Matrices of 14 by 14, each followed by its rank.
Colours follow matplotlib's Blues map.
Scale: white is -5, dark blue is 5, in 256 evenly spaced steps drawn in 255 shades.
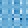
one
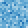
full rank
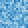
full rank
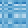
one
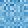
two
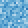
full rank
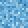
full rank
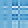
one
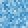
full rank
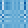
one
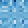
two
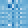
two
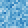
full rank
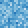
full rank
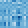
two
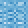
two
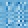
two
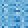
two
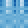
one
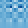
one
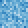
full rank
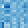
two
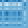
one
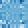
two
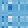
one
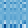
one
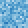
full rank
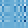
one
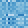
two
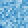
full rank
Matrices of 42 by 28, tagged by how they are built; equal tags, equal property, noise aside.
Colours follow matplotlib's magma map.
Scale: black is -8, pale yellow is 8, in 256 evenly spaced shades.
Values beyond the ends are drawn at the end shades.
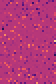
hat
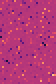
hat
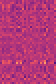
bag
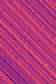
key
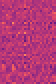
bag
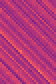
key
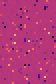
hat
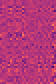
bag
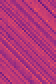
key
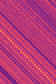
key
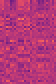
bag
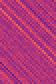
key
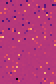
hat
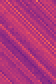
key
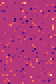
hat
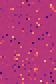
hat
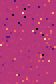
hat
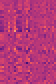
bag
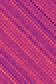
key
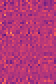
bag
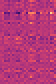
bag
